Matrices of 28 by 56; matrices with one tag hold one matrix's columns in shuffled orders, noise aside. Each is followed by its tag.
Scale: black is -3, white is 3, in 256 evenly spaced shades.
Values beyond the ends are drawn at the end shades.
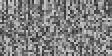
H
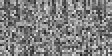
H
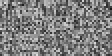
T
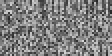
H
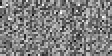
T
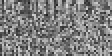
H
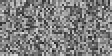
T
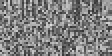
H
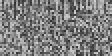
H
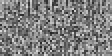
H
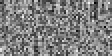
H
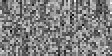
H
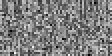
H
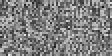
T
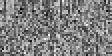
H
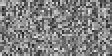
T
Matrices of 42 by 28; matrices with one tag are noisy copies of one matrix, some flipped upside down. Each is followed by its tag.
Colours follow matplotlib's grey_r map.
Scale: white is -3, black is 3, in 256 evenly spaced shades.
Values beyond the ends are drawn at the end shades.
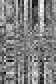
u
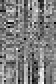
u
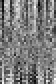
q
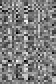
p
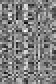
p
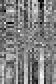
u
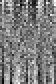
q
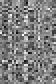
p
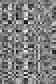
p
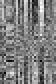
u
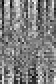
q
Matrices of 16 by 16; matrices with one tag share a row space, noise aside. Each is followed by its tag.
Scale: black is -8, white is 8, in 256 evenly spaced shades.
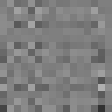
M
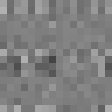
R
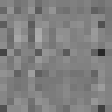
M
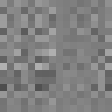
R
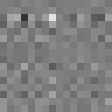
R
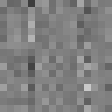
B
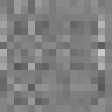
M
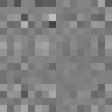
R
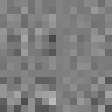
R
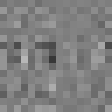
R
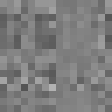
R
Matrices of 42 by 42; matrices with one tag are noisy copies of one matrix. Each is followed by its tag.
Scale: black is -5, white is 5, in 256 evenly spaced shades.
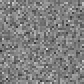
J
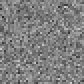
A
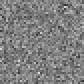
A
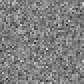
J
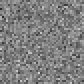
A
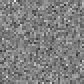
J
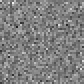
J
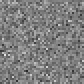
J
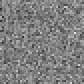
A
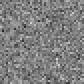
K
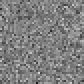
A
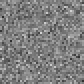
A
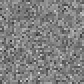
A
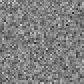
J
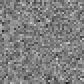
K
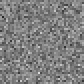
A
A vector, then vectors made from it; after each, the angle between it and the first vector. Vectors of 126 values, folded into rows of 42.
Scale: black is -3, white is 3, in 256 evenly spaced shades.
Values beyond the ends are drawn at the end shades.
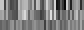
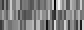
partly opposed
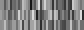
partly aligned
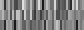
partly aligned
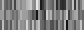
partly aligned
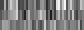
nearly opposite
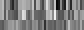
nearly parallel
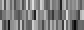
orthogonal
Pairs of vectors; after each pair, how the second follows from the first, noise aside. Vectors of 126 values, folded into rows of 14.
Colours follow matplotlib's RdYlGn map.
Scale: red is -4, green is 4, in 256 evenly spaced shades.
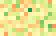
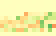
partly zeroed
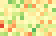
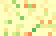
partly zeroed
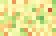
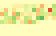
partly zeroed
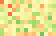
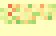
partly zeroed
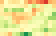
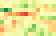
wrapped around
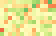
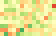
reversed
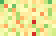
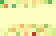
partly zeroed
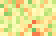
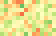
reversed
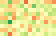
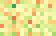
wrapped around
